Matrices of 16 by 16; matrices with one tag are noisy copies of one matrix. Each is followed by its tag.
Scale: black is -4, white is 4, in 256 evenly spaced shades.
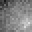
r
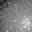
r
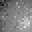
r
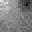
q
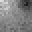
q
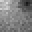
q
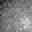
r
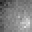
r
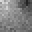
q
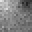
q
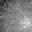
r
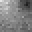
q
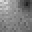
q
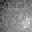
r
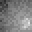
r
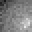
r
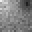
q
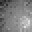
r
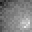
r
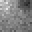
q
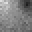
q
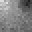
q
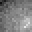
r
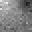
q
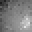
r
